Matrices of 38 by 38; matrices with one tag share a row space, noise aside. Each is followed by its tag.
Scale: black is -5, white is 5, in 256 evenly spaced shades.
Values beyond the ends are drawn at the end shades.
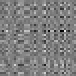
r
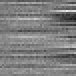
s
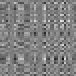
r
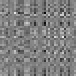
r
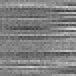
s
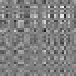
r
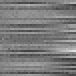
s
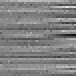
s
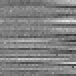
s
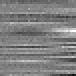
s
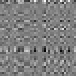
r
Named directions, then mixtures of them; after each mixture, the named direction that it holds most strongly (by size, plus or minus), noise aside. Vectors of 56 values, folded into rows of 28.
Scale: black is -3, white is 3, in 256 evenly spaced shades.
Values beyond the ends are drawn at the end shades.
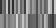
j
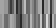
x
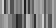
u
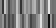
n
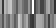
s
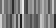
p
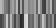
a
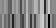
n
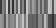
j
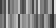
j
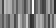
s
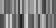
a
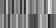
j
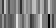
n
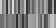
j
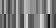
n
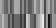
u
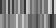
j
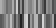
a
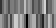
u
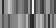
s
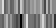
a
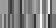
n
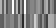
j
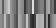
s
